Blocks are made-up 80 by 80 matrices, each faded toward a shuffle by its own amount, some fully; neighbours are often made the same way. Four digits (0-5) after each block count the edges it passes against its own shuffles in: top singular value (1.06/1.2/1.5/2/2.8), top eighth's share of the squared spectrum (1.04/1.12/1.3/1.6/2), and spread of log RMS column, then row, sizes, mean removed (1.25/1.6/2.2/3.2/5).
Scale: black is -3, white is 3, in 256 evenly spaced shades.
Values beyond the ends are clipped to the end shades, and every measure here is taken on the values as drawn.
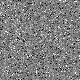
0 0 0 0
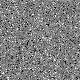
0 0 0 0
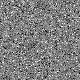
1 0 0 0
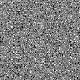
3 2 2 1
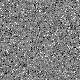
2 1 0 0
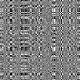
5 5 4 4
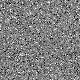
1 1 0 0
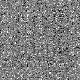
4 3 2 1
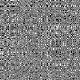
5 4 3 3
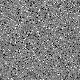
1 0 0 0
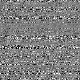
2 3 0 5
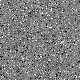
0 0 0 0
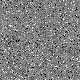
0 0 0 0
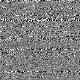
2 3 0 4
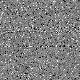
1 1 0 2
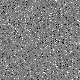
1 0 0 0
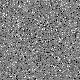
0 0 0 0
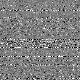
2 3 0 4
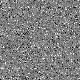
1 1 0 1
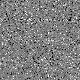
0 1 0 1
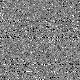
1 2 0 2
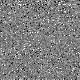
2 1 0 1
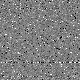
2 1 0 1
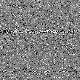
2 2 0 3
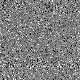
1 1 0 1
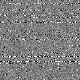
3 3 0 3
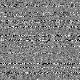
2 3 0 4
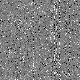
2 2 2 0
